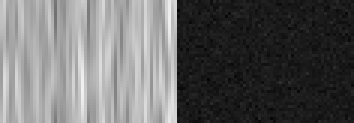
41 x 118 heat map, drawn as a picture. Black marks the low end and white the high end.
It is made of 1 by 2 panels. Panel 1,1: high, streaked downward. Panel 1,2: very low, fine-grained, faint in contrast.
